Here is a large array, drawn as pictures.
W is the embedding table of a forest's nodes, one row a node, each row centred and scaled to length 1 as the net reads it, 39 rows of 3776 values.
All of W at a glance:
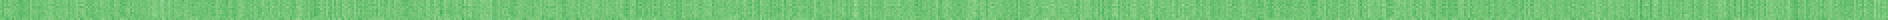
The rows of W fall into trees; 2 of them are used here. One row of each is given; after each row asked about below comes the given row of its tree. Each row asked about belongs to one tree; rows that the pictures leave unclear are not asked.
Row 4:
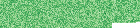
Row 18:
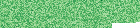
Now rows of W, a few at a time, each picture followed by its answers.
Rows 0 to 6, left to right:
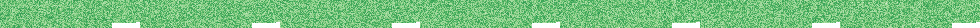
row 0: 18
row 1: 18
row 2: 18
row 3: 4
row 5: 4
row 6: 18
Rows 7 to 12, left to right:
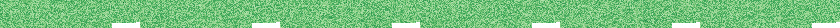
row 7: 18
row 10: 18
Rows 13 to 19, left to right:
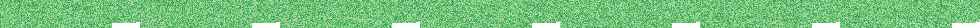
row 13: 4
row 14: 4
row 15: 4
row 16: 4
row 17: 18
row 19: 18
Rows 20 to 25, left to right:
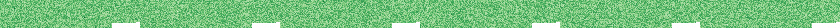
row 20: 18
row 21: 18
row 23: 4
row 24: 18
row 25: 18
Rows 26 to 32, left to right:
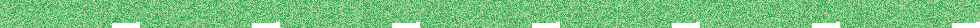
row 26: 4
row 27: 18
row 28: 18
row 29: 18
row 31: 4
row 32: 18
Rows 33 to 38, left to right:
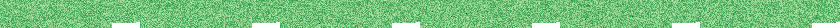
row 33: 18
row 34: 4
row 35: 4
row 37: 4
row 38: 4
